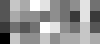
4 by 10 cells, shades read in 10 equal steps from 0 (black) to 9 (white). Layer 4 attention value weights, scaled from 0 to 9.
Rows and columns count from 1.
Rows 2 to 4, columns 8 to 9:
2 8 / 4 7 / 6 7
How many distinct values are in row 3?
7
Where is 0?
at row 4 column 1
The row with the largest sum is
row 1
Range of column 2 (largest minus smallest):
3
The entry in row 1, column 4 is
9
